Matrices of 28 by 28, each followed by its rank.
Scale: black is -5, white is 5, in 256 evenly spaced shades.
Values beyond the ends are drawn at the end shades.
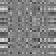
two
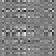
two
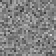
full rank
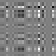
one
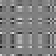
one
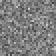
full rank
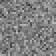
full rank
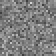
full rank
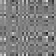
two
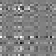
two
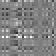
two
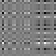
one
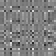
two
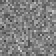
full rank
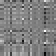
two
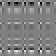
one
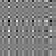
one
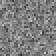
full rank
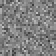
full rank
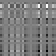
one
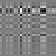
one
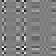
one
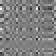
two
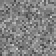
full rank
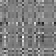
two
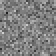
full rank
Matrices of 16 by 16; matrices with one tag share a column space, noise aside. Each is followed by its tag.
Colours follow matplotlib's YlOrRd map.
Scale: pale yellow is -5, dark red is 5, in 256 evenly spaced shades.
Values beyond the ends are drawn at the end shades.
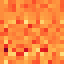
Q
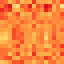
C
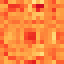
C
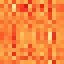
C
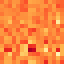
Q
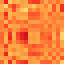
C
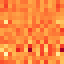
Q
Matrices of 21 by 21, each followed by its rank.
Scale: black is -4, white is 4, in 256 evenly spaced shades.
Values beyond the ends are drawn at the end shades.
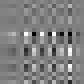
one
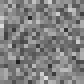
full rank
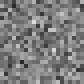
full rank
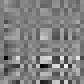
two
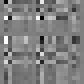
two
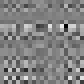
two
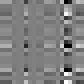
one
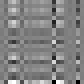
one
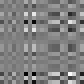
one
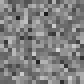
full rank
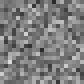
full rank
